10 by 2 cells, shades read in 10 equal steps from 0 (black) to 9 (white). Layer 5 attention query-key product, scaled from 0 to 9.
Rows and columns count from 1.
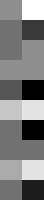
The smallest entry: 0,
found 2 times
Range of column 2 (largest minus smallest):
9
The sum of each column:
46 42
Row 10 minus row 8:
0 -3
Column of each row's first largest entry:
2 1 2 1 1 2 1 1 2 1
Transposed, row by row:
5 4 4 5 3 7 4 4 6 4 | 9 2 5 5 0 8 0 4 8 1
